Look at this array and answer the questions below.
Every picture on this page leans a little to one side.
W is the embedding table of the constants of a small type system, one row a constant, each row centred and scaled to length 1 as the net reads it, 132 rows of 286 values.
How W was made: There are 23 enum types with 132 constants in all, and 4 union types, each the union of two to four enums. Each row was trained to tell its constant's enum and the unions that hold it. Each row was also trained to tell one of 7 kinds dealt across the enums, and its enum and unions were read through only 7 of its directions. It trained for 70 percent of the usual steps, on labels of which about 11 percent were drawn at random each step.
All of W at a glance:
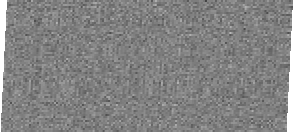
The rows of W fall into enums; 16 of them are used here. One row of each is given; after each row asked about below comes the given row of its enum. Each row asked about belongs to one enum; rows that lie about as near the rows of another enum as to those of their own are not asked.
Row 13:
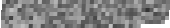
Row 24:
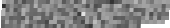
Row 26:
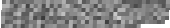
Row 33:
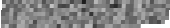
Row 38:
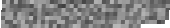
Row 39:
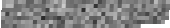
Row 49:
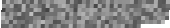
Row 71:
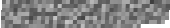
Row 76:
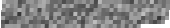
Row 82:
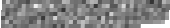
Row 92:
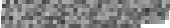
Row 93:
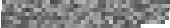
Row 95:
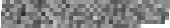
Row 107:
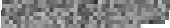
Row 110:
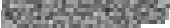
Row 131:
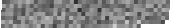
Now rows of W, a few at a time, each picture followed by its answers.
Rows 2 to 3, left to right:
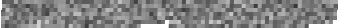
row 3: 92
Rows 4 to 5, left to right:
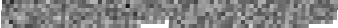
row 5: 82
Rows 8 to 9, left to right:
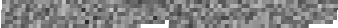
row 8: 26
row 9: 93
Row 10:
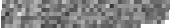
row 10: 82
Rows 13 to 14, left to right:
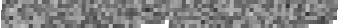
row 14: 39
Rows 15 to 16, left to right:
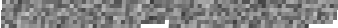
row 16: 131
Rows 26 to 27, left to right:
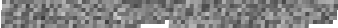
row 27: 13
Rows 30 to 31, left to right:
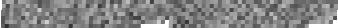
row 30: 24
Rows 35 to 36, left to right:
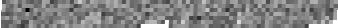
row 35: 93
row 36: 82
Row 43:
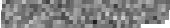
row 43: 107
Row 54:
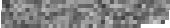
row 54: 110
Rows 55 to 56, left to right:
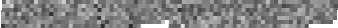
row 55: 49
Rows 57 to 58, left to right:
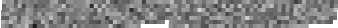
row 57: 13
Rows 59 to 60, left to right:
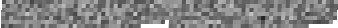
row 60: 39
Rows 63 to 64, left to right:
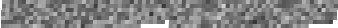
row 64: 13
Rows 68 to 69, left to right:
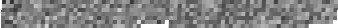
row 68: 38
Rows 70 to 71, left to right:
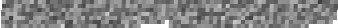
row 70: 107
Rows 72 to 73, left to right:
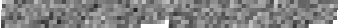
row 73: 93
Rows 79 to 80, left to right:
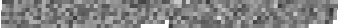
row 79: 76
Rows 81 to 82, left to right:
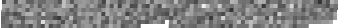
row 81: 39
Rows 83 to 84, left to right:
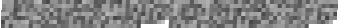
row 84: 131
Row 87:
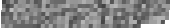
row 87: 110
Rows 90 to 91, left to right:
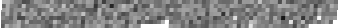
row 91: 110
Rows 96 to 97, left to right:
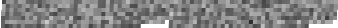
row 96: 24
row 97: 24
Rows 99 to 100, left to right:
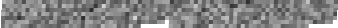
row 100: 95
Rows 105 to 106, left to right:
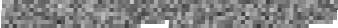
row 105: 92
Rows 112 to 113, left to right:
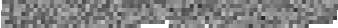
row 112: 26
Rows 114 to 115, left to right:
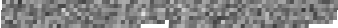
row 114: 38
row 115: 93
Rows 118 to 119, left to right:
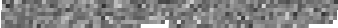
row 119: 13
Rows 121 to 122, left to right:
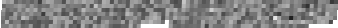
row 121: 110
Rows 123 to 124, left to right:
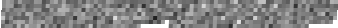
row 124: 82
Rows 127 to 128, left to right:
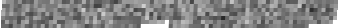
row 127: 24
